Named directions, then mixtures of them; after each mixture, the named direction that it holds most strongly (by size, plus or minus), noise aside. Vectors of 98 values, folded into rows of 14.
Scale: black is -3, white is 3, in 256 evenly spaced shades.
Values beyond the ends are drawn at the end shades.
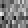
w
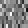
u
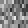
w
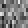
w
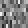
u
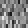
u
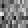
w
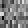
w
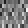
u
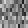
w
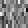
u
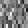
u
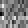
w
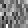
u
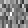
u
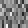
u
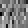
u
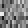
w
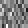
u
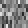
u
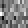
w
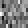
w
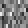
u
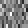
u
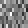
u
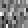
w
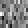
w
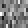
w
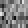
w
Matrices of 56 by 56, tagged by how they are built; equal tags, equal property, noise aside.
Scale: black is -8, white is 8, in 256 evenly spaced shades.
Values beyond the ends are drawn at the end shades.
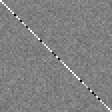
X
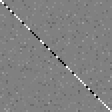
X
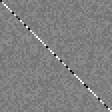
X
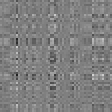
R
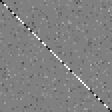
X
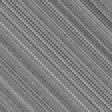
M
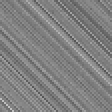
M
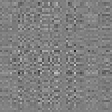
R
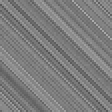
M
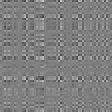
R
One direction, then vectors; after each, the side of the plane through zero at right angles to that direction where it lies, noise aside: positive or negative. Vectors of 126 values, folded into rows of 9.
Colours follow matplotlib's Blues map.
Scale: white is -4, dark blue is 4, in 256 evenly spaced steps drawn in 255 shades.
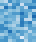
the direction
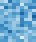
positive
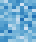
positive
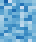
negative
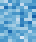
positive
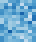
positive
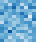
positive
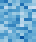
negative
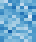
positive
